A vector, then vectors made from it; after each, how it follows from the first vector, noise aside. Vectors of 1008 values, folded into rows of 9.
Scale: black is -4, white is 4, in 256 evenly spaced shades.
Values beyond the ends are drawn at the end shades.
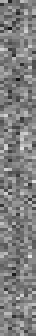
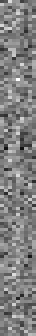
negated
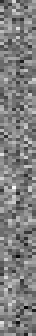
reversed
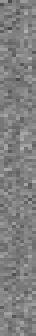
shrunk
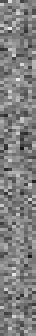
negated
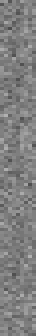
shrunk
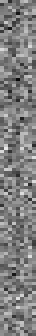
copied
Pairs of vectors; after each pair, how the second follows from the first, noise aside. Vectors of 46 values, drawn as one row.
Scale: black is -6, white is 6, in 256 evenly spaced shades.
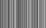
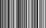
scaled up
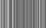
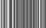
scaled up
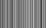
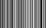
scaled up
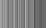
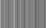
partly zeroed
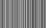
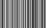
scaled up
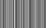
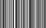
scaled up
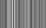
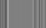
partly zeroed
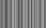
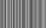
sign-scrambled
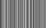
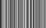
scaled up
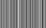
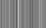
partly zeroed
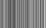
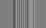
partly zeroed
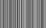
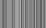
sign-scrambled
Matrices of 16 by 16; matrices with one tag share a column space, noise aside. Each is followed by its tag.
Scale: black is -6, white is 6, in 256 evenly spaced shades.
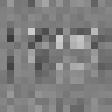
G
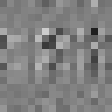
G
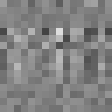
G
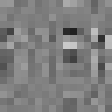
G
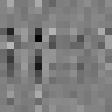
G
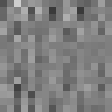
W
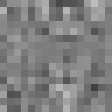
W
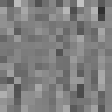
W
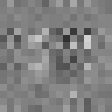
G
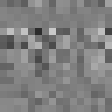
G
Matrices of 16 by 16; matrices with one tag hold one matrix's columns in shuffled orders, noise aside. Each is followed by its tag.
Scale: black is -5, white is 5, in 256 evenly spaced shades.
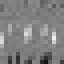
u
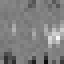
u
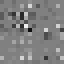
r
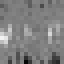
u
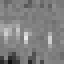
u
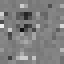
r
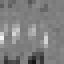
u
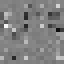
r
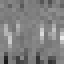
u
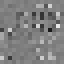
r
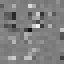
r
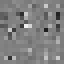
r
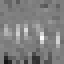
u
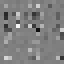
r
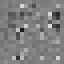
r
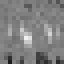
u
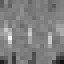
u
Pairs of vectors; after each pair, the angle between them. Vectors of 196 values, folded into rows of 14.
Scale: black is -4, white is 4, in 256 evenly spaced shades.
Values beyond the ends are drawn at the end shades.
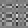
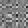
nearly opposite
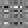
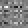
nearly opposite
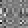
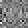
nearly opposite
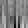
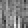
nearly opposite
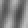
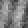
nearly opposite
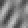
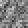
partly opposed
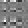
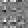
nearly parallel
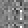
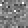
orthogonal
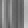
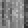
nearly opposite
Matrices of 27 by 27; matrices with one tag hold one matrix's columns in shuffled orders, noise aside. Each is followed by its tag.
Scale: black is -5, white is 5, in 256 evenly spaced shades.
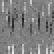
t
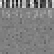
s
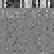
s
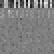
s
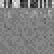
s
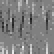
t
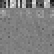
s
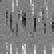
t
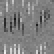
t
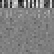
s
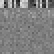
s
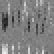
t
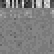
s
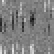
t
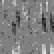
t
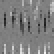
t
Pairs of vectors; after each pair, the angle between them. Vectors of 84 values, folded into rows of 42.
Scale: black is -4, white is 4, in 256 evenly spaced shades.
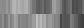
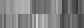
nearly parallel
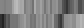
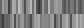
partly aligned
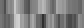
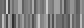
orthogonal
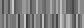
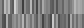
partly opposed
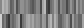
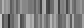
nearly parallel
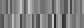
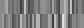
nearly opposite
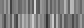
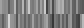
orthogonal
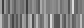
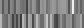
nearly parallel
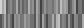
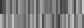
nearly opposite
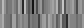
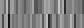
orthogonal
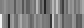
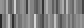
partly opposed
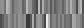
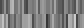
partly opposed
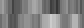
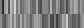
partly opposed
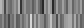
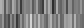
nearly parallel
